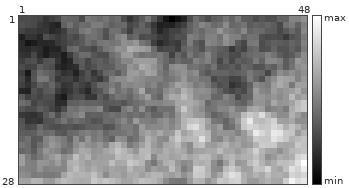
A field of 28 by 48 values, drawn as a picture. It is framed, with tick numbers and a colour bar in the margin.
Average level on the scale: 50%. Lone odd cells: none. Stripes: none. Slope: up to the bottom right. Grain: blotchy. Ninth with the highest average: bottom right.
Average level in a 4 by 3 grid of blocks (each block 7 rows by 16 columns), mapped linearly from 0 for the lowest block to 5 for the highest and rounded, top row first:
011 | 032 | 134 | 445
